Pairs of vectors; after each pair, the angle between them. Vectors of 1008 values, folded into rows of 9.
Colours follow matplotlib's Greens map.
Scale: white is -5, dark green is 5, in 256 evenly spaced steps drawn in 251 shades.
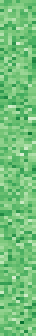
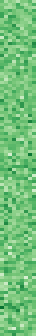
orthogonal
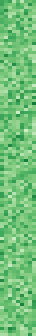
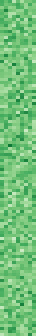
nearly parallel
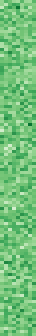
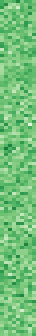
nearly opposite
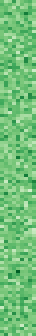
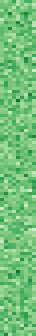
nearly parallel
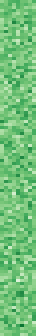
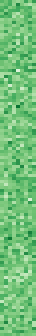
partly aligned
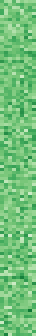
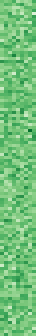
partly aligned
